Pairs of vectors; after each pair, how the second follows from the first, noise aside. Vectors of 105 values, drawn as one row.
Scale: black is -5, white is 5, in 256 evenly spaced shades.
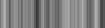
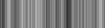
reversed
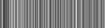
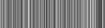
reversed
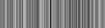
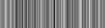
reversed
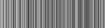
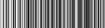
scaled up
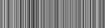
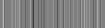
partly zeroed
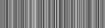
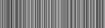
shuffled
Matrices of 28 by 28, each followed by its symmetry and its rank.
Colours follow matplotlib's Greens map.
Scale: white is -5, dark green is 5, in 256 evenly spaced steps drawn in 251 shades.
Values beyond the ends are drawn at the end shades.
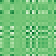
symmetric, rank one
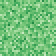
antisymmetric, full rank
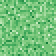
antisymmetric, full rank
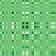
symmetric, rank one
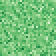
antisymmetric, full rank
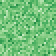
antisymmetric, full rank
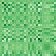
symmetric, rank three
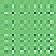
symmetric, rank one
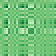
symmetric, rank one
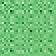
symmetric, rank three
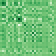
symmetric, rank three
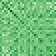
symmetric, rank five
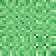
symmetric, rank three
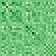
symmetric, rank five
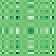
symmetric, rank one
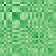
symmetric, rank three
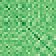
symmetric, rank five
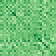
symmetric, rank five
